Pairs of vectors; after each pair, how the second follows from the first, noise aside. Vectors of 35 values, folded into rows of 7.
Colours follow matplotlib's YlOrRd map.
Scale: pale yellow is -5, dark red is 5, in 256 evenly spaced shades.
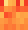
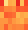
copied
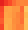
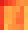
copied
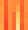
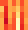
scaled up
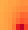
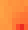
shrunk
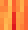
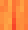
shrunk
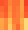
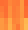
shrunk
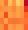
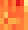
negated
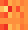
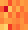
negated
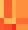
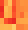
negated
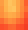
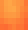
shrunk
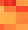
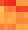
copied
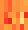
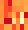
scaled up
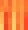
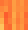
shrunk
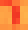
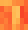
negated
